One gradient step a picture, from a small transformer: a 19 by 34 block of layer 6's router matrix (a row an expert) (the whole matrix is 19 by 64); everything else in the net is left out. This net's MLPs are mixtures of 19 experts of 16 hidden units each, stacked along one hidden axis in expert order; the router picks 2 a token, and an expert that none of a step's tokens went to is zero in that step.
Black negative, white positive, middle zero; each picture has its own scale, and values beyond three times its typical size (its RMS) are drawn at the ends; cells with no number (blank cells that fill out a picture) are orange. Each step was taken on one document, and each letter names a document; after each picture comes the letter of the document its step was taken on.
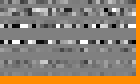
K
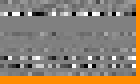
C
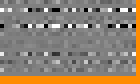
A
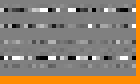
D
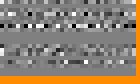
A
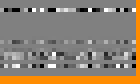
D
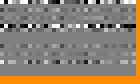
A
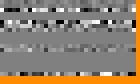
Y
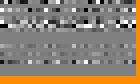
A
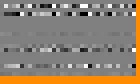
C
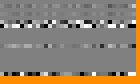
Y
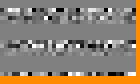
Y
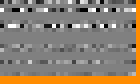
K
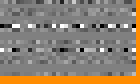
K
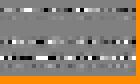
D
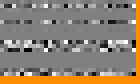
Y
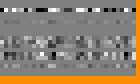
D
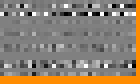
C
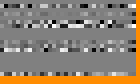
Y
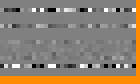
D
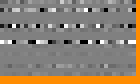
K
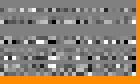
D
